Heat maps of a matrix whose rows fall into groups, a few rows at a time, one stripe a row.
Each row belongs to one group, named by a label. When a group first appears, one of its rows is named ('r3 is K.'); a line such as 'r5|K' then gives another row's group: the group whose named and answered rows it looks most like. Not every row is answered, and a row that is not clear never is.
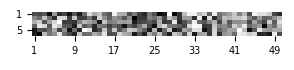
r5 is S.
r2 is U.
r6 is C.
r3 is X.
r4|X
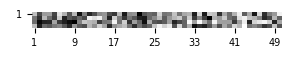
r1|U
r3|S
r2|C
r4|C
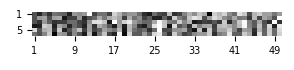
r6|U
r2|X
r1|S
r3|C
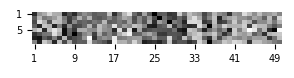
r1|X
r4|S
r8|S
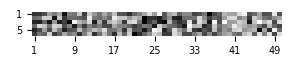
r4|X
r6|U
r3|S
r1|C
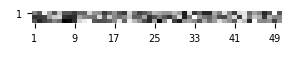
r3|S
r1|C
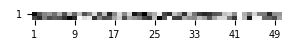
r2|S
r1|C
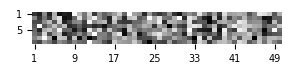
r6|C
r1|S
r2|C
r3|C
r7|U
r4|X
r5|C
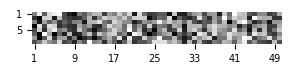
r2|S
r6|S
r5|X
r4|X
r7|U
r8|C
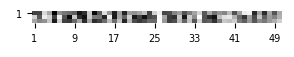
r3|U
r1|U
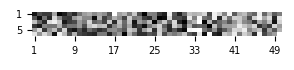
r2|S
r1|S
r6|U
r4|C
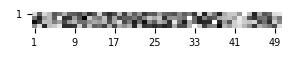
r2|C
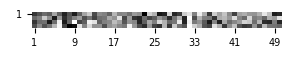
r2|U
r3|C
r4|X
